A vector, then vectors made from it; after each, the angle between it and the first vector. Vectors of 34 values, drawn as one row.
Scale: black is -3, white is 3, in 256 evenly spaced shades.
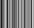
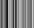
partly aligned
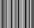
orthogonal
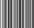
nearly opposite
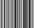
orthogonal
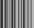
partly aligned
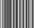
partly opposed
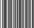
nearly opposite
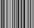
partly aligned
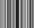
orthogonal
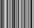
nearly parallel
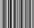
partly opposed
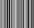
orthogonal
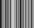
orthogonal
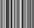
orthogonal
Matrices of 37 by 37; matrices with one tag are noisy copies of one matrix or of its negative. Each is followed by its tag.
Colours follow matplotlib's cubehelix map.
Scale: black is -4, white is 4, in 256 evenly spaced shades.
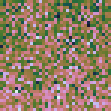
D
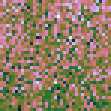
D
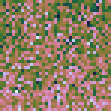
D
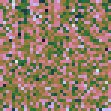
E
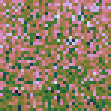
D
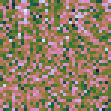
E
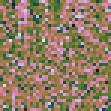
E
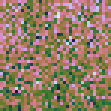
D
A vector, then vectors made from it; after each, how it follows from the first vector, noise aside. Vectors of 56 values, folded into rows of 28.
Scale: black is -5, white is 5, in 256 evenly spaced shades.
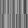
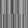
wrapped around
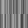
wrapped around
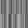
wrapped around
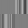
partly zeroed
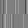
partly zeroed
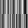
scaled up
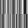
scaled up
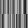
scaled up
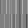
partly zeroed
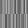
sign-scrambled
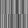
wrapped around
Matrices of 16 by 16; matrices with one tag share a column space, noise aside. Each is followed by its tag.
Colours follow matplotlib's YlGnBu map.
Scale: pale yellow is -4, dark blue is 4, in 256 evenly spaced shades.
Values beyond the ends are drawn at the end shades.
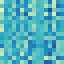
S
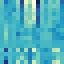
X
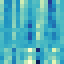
X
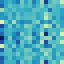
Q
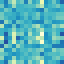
Q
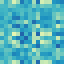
Q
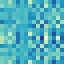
Q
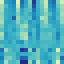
X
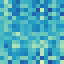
S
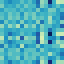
Q
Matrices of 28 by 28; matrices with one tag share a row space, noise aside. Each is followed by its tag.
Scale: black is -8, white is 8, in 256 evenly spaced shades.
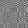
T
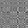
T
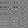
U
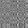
T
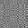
T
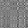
T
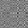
T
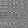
U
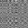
U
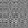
U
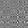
T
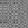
U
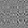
T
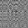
U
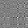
T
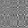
T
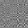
T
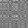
U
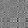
T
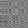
U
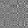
T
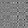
T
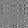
T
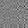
T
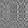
T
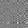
T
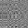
U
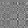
T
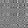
T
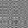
U
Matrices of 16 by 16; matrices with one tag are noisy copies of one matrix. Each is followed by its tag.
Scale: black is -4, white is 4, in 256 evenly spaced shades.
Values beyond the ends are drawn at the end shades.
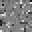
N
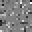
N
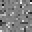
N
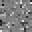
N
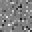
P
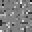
N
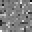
N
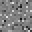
P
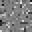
N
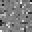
N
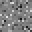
P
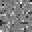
N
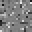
N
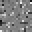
N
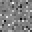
P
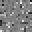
N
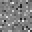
P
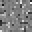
N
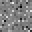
P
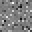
P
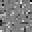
N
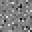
P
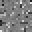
N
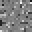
N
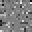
N
